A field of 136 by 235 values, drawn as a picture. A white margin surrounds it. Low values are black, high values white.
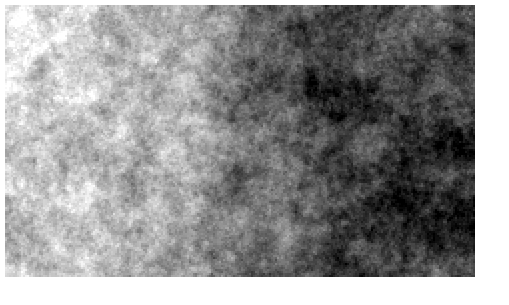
Overall the values sit about 50% of the way up the scale. No single row or column stands out from its neighbours. The ninth with the highest average is the top left. Values rise toward the left. There are no lone odd cells.
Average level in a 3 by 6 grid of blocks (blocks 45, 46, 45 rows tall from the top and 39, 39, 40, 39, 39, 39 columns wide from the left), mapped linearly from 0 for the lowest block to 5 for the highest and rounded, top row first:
5 4 3 1 1 1 | 4 4 3 2 0 0 | 4 4 3 2 0 0
